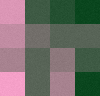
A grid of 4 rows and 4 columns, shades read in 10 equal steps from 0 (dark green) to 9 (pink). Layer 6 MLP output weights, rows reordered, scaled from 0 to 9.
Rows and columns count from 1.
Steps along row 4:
down up down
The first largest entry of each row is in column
1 1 1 1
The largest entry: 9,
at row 4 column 1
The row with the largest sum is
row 4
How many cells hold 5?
1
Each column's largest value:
9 4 6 3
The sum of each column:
30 12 15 5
